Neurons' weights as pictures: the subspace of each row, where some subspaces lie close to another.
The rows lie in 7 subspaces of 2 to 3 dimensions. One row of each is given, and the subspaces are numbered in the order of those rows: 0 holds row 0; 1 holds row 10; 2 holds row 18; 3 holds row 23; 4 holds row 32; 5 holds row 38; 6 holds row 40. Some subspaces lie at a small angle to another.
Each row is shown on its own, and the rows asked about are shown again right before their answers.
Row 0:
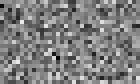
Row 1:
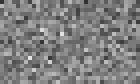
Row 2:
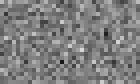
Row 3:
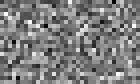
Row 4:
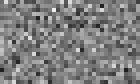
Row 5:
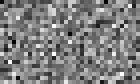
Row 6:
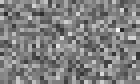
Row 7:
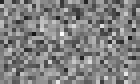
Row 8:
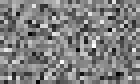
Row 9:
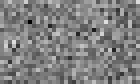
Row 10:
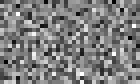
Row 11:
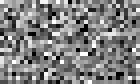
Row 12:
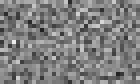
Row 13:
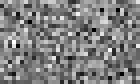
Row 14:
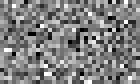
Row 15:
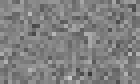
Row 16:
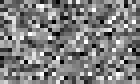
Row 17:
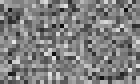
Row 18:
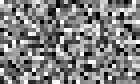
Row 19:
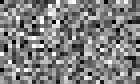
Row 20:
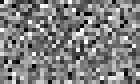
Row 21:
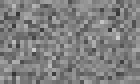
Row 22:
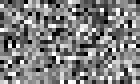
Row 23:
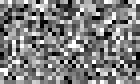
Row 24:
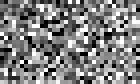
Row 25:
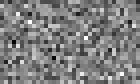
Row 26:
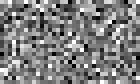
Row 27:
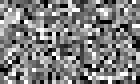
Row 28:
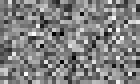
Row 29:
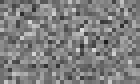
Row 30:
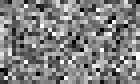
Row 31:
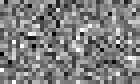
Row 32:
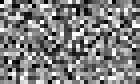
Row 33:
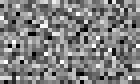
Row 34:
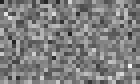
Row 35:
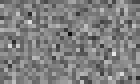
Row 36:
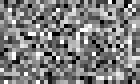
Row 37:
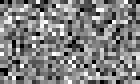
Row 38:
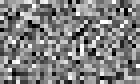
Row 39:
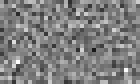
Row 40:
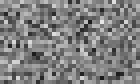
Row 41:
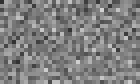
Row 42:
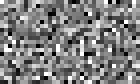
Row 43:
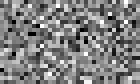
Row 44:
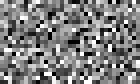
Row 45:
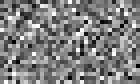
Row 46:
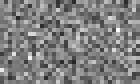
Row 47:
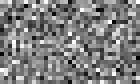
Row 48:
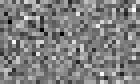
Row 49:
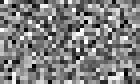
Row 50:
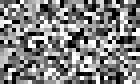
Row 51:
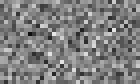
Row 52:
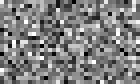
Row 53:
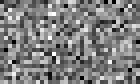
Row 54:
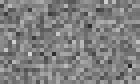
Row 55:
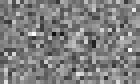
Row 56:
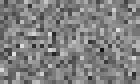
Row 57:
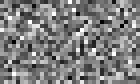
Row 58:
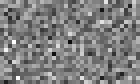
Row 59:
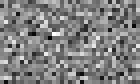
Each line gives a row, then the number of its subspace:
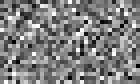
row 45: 5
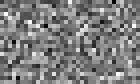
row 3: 6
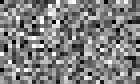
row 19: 0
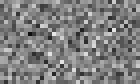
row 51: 6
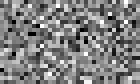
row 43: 2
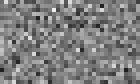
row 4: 4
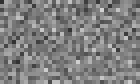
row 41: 4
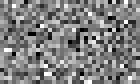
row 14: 2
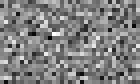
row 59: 1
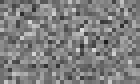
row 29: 5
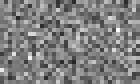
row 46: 2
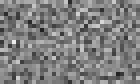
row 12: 6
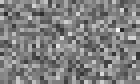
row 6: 1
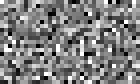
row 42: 2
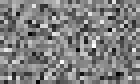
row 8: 6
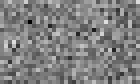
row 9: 1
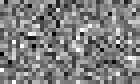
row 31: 0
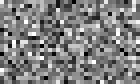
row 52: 2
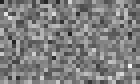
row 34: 3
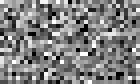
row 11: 3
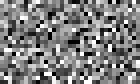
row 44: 2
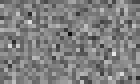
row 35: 1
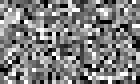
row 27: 0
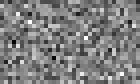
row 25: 1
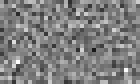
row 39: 4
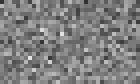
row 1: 4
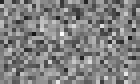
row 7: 4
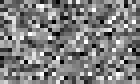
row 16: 3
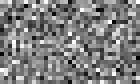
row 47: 3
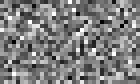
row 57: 5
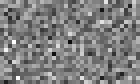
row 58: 2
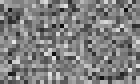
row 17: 0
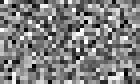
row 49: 4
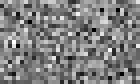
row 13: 1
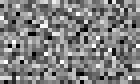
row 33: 1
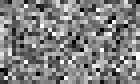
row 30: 3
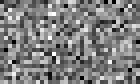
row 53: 0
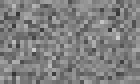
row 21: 6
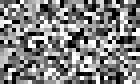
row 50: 4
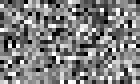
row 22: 1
